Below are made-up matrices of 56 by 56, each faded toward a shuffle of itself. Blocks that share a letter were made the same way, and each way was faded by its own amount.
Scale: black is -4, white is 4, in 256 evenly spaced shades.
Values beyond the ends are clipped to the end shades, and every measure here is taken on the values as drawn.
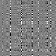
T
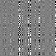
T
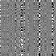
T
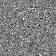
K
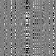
T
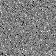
K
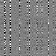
T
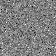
K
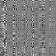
T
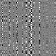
T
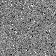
K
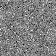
K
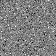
K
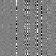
T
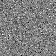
K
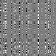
T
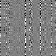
T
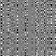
T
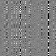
T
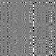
T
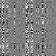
T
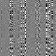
T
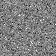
K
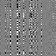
T
